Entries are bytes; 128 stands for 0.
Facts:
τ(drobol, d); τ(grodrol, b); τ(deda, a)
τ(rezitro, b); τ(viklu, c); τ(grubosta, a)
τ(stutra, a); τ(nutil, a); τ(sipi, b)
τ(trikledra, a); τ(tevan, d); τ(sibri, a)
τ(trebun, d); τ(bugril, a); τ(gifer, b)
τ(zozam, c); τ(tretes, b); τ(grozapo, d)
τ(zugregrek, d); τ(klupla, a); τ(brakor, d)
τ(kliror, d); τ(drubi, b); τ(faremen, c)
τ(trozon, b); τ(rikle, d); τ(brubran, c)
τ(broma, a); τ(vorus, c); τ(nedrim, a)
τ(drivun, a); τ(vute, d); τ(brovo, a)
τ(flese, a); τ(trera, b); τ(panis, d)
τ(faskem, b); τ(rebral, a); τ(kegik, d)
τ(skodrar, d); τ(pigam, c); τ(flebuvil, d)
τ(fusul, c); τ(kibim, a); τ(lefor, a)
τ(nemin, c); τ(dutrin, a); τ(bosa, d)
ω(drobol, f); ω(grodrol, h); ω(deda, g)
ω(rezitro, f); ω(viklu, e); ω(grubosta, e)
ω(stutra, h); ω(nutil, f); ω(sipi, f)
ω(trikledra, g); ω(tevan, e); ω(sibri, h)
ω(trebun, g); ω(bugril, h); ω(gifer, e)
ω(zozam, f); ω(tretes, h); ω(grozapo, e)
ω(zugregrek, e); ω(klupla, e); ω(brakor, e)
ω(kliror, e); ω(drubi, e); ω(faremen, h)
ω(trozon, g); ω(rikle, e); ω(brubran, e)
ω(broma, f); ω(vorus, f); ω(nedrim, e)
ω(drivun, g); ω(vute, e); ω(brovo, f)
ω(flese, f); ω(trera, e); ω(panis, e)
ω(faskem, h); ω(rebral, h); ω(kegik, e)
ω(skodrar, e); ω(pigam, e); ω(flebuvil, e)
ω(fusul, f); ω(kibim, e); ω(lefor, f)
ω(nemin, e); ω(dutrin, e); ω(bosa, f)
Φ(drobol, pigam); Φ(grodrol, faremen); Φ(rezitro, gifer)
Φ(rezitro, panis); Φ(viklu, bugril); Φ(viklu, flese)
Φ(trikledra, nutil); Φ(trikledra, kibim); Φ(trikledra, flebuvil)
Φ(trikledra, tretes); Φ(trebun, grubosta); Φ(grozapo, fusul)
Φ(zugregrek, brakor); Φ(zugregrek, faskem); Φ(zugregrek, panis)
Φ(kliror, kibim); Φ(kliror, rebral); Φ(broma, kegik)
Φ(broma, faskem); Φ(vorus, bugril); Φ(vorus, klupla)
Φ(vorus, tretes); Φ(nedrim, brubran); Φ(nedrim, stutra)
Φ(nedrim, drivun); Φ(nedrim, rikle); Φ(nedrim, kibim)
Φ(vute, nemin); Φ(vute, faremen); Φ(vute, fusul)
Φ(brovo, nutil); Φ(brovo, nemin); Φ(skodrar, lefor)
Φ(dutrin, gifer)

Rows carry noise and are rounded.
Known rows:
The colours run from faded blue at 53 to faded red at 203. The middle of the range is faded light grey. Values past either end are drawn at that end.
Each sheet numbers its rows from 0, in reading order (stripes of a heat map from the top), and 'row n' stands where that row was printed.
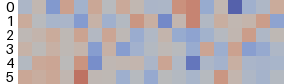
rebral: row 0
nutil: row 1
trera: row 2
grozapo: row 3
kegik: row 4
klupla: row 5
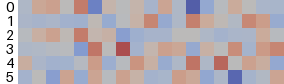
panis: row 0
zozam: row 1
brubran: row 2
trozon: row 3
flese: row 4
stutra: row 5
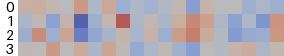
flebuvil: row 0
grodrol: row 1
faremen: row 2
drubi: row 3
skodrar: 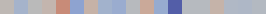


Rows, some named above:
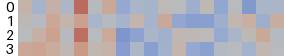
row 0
kliror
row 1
dutrin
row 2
brubran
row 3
kibim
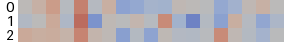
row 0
brubran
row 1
zugregrek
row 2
klupla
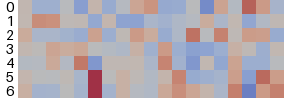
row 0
lefor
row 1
nemin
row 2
flese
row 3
dutrin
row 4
zugregrek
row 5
drivun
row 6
trikledra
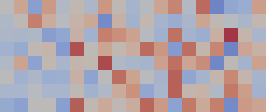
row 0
bugril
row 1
grubosta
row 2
rezitro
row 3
trebun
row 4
tretes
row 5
broma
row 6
zozam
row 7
trebun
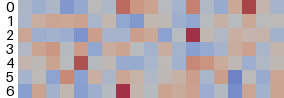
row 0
rezitro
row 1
pigam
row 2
brovo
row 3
gifer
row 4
viklu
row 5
sibri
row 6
faskem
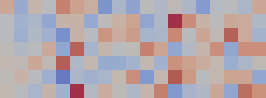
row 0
nedrim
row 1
vorus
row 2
sipi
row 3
deda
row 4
viklu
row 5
fusul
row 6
drivun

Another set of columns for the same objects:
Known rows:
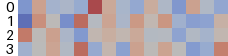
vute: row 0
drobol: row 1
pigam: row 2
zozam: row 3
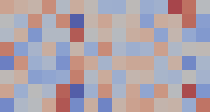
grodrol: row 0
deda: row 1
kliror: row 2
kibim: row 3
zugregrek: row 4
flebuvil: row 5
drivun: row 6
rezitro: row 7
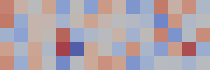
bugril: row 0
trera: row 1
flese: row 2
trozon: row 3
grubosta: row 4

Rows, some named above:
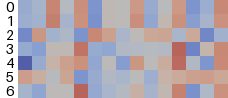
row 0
lefor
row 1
lefor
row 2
zugregrek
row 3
nutil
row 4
broma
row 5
faskem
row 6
flese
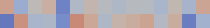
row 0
gifer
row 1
zugregrek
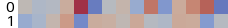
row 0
trikledra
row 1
dutrin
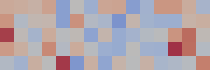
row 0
sibri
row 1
nemin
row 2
tretes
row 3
grodrol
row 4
sipi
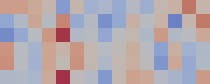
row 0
faremen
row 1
fusul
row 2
brovo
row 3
viklu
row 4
viklu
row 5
vorus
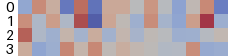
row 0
trebun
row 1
trozon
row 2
brubran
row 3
nedrim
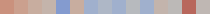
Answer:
faremen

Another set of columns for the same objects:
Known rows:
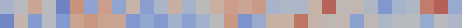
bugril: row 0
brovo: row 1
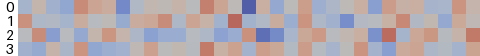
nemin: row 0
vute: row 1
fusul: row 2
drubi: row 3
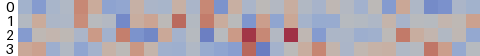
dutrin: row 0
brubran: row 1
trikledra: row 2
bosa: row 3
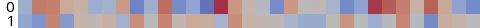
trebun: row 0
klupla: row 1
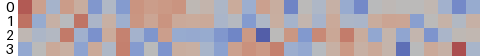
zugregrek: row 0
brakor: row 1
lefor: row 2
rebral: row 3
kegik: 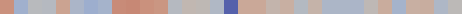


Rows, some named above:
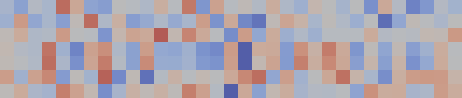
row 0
dutrin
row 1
vorus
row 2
brubran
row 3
lefor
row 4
lefor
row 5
faskem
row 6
nemin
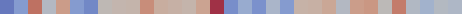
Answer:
grubosta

